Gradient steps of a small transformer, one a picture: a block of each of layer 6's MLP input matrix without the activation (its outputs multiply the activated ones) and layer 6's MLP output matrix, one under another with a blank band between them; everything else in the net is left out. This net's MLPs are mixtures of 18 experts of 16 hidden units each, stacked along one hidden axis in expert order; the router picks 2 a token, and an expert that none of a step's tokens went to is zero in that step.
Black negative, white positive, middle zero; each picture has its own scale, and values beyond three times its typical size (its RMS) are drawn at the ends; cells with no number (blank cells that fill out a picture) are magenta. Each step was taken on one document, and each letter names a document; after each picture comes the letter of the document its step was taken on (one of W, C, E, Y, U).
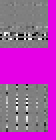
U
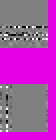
U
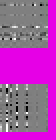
U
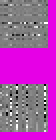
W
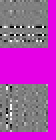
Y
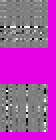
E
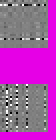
W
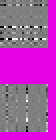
E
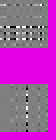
E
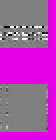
U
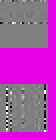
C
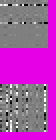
W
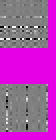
E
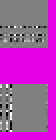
Y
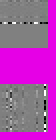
C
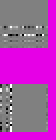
Y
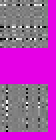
E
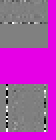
C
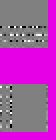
Y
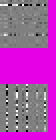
W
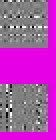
Y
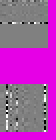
C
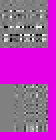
Y
